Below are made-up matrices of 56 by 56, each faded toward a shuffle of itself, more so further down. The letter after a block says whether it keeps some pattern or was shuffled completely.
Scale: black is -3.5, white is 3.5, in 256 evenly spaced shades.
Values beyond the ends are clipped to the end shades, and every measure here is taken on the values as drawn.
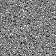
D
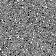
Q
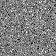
Q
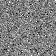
Q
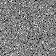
Q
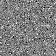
Q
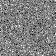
Q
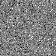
D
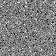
Q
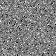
Q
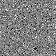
D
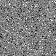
Q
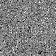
D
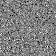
D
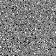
D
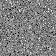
Q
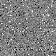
D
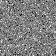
Q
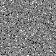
D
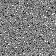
Q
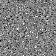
D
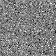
D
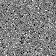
Q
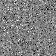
D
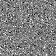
D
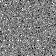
D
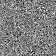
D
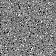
Q
